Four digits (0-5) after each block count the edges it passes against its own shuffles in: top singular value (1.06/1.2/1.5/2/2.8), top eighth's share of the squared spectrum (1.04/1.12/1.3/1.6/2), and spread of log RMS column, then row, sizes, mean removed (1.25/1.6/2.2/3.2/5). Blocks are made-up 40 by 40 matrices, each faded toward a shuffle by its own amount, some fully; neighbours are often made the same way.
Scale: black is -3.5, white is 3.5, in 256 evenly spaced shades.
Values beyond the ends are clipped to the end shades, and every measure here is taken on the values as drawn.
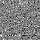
2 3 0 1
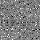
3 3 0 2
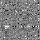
3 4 0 2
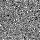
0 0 0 0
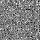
2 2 0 1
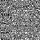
3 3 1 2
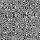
3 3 1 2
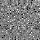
3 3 1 1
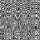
4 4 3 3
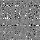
2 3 2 2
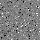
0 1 0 0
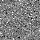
0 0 0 0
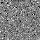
1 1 0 0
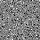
2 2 0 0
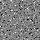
2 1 0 0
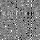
4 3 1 1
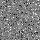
0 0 0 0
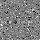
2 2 0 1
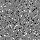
0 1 0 0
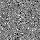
2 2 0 1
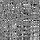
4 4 1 2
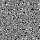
1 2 0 2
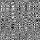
4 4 2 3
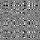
4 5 3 3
